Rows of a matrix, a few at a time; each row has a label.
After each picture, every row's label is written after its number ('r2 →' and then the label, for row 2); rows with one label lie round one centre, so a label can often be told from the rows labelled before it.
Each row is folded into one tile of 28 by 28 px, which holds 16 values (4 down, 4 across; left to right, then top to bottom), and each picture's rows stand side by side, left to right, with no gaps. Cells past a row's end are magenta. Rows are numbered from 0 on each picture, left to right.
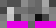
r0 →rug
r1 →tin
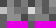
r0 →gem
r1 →gem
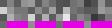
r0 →gem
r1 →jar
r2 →rug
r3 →tin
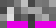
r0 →rug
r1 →gem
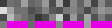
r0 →gem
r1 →tin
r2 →jar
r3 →jar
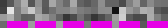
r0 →rug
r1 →gem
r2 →tin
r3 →tin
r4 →rug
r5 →gem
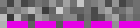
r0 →jar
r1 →gem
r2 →gem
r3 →tin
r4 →jar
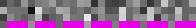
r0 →gem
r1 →rug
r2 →gem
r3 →jar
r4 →rug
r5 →rug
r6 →rug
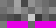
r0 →tin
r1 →jar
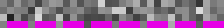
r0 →jar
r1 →rug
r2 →jar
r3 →tin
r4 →gem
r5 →gem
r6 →jar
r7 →gem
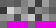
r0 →rug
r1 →jar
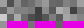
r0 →jar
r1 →tin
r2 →gem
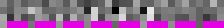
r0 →jar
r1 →gem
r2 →jar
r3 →rug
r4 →rug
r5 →rug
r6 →tin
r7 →tin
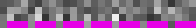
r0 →rug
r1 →rug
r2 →jar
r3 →jar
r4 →jar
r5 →tin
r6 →gem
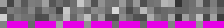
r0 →jar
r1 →tin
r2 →rug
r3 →jar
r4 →gem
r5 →gem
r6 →jar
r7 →jar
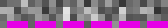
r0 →gem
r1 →gem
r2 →rug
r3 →gem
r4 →rug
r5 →gem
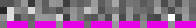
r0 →rug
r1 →gem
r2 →jar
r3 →gem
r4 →jar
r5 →tin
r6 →jar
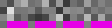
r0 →rug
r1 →tin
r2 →jar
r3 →jar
